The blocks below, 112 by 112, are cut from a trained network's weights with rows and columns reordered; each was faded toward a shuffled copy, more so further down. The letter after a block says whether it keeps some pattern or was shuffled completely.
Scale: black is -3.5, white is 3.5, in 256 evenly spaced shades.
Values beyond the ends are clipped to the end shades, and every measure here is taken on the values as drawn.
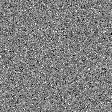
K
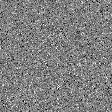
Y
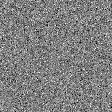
Y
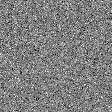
K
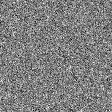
K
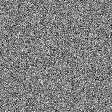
Y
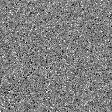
Y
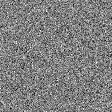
Y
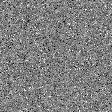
K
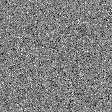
K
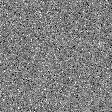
K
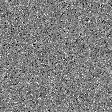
K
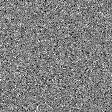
K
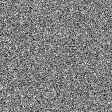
K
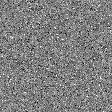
K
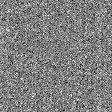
Y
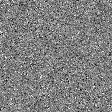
K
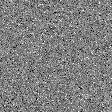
K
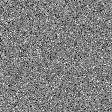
K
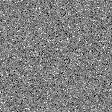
K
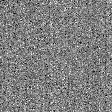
Y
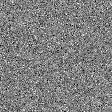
K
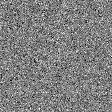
K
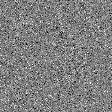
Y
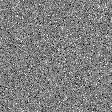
K
